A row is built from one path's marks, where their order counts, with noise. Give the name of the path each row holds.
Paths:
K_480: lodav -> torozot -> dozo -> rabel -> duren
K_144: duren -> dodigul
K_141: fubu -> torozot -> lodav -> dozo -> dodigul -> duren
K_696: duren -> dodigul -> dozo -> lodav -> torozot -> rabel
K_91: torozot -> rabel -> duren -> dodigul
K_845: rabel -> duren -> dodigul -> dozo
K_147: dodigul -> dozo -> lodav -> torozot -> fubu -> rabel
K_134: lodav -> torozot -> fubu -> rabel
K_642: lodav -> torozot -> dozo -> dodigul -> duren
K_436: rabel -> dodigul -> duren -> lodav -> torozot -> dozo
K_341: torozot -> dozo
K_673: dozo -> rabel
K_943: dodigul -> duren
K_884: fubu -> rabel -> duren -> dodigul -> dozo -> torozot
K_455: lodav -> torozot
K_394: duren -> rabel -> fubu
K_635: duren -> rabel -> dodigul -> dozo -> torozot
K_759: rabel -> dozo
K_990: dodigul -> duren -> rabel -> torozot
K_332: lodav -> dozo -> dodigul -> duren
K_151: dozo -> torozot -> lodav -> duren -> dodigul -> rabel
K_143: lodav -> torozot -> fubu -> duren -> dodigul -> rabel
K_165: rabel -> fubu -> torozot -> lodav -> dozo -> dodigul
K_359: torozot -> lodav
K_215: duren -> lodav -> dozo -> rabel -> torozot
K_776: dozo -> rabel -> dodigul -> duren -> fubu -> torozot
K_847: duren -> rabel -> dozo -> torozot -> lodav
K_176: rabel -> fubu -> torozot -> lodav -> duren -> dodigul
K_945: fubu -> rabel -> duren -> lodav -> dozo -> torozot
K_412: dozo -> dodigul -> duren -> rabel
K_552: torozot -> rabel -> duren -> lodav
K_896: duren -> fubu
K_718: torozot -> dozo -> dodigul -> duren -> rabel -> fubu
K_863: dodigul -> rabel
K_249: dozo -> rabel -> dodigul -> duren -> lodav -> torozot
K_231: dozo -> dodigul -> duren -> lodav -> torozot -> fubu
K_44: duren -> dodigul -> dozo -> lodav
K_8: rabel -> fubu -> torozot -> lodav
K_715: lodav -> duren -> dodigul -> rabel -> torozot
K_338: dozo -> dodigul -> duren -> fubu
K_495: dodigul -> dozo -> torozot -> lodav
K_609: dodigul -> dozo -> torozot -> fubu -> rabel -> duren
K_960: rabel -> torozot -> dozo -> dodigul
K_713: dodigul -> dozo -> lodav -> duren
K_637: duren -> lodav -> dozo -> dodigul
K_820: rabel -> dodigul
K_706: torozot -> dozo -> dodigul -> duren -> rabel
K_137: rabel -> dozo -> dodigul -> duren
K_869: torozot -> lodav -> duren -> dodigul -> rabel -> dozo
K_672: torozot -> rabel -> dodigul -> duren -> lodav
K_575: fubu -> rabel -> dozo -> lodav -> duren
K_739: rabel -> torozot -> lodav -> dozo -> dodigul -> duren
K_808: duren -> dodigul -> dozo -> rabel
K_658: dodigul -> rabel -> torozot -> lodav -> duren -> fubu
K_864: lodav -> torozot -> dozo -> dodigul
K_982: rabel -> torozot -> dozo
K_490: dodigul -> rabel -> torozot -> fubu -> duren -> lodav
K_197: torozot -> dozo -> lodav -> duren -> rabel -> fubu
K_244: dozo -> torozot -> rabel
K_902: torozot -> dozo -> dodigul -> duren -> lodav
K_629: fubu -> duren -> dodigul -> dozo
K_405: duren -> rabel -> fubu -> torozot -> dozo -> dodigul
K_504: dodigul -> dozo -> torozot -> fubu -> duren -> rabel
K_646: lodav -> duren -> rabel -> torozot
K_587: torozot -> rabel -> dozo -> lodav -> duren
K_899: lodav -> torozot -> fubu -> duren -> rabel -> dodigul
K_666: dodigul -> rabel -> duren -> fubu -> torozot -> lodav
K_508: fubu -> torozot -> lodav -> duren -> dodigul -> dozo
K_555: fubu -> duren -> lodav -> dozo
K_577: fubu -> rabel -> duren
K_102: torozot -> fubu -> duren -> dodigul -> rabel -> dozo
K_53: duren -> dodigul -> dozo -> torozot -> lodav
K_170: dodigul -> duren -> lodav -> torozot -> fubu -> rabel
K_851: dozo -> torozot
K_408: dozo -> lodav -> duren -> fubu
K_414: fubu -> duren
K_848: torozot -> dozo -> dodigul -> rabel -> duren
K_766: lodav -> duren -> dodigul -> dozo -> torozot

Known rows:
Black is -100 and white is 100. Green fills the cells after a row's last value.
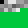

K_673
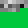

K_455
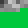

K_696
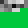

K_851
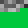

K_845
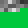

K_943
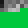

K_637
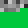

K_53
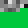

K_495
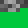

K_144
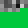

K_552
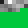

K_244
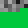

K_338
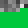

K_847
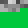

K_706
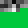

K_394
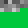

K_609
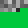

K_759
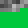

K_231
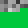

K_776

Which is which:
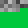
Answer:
K_249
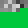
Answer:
K_555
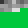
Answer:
K_143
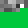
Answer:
K_359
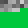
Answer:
K_766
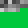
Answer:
K_848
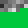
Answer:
K_646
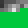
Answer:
K_899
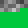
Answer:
K_332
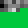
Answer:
K_820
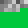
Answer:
K_147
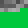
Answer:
K_739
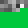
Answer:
K_8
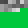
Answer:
K_884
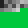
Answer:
K_864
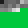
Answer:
K_405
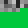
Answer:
K_672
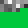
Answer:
K_341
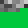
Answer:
K_982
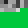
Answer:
K_44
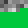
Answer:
K_715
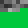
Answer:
K_91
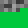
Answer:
K_408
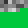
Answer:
K_990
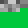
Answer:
K_504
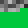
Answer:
K_137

